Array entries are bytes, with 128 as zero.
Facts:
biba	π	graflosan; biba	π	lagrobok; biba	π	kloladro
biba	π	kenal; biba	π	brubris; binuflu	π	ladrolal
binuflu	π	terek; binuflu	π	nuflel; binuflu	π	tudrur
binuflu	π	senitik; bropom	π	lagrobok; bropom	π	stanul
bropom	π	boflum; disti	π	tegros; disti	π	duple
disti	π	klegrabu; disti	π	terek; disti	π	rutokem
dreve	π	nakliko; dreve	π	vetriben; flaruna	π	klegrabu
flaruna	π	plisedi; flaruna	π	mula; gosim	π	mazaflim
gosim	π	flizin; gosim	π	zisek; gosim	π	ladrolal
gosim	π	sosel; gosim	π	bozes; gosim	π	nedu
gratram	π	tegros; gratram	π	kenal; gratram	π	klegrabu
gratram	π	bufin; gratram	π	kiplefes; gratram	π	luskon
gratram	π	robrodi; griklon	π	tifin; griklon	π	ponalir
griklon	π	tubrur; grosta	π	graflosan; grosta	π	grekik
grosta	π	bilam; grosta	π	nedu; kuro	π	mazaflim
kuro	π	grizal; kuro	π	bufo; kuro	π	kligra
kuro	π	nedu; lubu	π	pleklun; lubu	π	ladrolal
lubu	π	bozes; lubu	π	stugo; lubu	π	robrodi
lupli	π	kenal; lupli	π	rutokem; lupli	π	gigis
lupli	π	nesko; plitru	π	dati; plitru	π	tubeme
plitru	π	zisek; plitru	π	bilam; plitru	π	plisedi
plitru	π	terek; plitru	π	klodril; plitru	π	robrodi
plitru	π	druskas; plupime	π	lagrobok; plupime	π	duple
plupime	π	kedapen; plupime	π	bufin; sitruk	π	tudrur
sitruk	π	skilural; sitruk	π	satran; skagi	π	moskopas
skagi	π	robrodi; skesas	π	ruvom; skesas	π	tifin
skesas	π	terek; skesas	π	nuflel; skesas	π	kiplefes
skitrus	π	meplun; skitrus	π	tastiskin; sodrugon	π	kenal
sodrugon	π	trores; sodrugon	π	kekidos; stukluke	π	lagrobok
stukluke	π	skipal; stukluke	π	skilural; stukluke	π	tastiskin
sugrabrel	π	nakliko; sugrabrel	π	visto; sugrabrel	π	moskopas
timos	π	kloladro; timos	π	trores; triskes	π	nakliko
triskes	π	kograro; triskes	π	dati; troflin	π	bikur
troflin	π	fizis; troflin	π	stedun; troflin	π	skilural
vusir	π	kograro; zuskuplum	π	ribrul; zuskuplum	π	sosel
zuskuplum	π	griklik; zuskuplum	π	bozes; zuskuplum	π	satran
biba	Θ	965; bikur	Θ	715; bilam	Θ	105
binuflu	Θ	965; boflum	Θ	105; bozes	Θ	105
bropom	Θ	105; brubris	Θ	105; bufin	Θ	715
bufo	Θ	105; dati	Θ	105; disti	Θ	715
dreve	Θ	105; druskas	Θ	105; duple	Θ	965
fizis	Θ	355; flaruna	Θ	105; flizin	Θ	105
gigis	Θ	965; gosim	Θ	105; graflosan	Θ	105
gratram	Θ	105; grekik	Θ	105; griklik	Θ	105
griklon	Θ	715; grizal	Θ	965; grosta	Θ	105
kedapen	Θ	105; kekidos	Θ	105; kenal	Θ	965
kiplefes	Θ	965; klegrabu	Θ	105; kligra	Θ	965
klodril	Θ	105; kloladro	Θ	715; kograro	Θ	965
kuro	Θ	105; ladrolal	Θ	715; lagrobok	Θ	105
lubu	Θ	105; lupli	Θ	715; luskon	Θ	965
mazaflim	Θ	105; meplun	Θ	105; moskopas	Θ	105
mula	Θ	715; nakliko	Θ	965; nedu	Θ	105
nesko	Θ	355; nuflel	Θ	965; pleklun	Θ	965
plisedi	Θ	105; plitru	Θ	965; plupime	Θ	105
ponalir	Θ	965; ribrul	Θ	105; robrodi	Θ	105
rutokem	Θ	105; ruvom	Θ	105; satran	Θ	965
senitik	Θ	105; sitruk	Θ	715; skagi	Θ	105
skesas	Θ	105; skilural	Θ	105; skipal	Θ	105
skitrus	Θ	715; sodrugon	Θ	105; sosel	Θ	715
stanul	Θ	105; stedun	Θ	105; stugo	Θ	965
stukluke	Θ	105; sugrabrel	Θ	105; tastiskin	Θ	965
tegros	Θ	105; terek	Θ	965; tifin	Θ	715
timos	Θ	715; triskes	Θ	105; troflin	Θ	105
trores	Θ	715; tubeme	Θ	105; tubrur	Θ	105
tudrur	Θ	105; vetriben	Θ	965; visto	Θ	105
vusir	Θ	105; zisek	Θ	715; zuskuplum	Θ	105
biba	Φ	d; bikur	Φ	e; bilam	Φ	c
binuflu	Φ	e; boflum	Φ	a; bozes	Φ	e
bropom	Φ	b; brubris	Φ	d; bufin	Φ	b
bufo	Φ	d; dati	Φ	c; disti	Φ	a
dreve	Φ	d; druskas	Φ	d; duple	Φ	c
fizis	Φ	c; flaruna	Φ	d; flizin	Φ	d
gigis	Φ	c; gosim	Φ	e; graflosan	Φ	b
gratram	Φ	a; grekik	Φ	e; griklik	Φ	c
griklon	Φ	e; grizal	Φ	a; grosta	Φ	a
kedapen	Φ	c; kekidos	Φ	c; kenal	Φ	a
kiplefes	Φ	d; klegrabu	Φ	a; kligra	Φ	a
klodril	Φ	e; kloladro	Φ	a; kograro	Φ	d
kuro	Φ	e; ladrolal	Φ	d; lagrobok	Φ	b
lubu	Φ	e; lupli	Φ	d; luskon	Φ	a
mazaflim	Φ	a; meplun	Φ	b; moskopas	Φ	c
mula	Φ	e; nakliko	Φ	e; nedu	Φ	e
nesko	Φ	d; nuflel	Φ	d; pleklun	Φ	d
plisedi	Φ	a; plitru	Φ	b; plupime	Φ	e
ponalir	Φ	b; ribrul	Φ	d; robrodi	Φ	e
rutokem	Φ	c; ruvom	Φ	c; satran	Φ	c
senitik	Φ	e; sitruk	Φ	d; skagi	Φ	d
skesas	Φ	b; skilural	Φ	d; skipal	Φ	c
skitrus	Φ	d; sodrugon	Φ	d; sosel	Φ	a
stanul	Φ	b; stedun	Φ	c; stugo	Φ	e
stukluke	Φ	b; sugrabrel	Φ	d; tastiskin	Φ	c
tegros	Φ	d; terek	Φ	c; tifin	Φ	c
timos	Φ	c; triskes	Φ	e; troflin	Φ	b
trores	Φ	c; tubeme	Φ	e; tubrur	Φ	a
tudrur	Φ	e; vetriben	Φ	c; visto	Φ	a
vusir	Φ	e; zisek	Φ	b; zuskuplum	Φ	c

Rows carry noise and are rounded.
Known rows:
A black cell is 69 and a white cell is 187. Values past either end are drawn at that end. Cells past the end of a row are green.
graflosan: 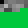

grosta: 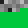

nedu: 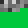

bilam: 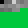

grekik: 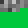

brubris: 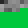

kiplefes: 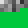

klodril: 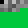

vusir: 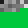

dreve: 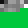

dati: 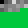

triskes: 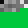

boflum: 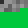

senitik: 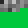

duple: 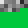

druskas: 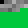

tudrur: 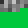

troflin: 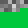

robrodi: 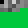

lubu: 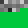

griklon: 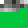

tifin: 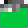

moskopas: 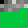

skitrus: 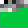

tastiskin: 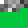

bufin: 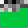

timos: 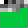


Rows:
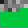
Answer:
sodrugon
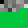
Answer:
flaruna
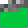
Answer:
binuflu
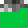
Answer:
kloladro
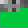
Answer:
ponalir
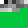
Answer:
sitruk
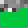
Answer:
vetriben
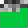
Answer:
zisek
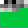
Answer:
lupli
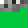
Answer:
biba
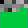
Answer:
skesas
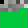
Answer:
visto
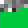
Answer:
kograro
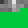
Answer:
griklik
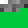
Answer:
stugo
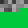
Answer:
bropom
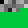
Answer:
gratram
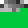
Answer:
sosel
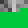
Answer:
zuskuplum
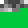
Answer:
mula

